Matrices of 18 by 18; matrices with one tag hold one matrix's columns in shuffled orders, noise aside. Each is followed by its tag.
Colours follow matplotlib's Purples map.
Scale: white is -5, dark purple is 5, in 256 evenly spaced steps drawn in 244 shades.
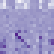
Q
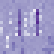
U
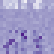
Q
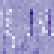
U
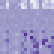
Q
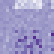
Q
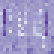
U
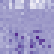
Q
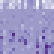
Q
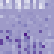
Q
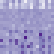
Q
